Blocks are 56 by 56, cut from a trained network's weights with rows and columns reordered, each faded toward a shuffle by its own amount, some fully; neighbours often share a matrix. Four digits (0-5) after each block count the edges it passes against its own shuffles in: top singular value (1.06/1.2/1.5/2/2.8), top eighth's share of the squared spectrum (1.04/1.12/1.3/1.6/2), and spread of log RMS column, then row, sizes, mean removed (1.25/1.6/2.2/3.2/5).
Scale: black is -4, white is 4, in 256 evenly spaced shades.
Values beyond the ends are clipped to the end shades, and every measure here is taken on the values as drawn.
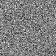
2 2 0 0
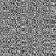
4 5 3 2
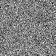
1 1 0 0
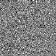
3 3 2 1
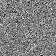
0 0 0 0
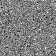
0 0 0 0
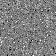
0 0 0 0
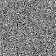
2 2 1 0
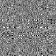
4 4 2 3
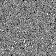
1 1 0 0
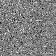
0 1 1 0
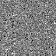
2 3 1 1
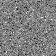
0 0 0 0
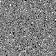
0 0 0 0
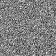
2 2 0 0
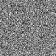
3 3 1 1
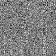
3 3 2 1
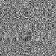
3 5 2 1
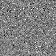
2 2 0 1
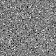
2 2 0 1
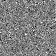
0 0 0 0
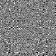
3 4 2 2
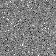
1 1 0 0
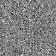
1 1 0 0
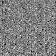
2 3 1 1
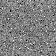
1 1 0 0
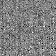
2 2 0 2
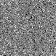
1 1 0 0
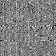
2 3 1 2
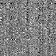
2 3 1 2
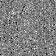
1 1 0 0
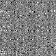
2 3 1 2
